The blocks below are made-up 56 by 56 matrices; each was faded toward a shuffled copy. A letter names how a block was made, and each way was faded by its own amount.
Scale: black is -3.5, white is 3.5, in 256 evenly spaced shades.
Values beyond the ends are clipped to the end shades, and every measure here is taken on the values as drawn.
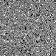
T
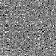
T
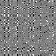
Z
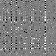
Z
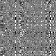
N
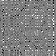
Z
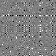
Z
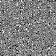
T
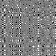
Z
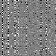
N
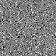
T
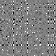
Z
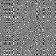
Z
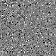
T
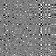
Z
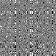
N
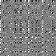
Z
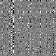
N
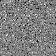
T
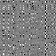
Z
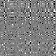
Z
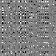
Z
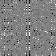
Z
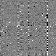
N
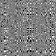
N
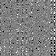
N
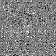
T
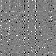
Z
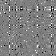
Z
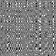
Z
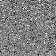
T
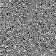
T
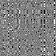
N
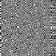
N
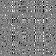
Z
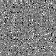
T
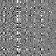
N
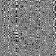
N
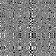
N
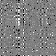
Z
